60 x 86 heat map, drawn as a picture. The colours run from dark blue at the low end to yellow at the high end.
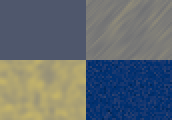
The table splits into 2 rows of 2 panels. Panel 1,1: low, flat. Panel 1,2: middling, slanting up to the right, faint in contrast. Panel 2,1: high, blotchy, faint in contrast. Panel 2,2: very low, fine-grained, faint in contrast.
